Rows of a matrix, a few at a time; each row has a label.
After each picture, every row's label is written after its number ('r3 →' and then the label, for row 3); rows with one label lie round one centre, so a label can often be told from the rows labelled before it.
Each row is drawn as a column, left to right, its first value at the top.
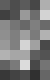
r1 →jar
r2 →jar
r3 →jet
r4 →jar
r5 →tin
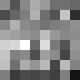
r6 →jet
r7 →jar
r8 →jet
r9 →tin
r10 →jet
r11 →jar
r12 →tin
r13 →jar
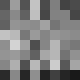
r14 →jar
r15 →jet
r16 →jar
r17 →tin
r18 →jar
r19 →jet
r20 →jar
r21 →jar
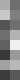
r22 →tin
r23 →jet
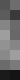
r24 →jar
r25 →jar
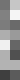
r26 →jet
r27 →tin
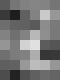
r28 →jar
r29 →jar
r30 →jet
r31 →jet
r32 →tin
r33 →tin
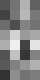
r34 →jar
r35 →jet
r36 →tin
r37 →jet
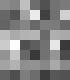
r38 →jet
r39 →jet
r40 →tin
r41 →tin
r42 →jar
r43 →jet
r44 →tin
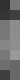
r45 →jar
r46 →jar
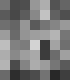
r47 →jet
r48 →jar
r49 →jar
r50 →jet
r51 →tin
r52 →jar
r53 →jar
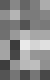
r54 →jar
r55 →tin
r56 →jet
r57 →jet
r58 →jet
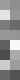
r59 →tin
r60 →jet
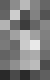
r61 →jar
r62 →tin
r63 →jet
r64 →jet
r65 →jar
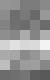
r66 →jet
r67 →jet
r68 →jet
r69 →jet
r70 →jet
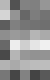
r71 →tin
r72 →jet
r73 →jet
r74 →jet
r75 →jet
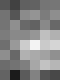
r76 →jar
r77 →jar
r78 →jet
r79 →jet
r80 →jet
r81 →jet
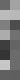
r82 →tin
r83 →tin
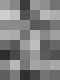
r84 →tin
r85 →tin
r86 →jar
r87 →jet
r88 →tin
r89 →tin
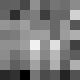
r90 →jar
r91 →jar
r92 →jar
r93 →jet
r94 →jar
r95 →jet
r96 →jar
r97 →tin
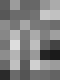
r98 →jar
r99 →jet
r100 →jar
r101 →jet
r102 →tin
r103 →tin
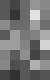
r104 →jar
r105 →jar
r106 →jar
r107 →tin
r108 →jet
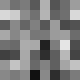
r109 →tin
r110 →tin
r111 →jet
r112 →jar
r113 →tin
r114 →jar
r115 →jet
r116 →tin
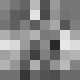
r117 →jet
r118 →jet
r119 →jar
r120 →tin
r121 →jar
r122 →tin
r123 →jet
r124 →jet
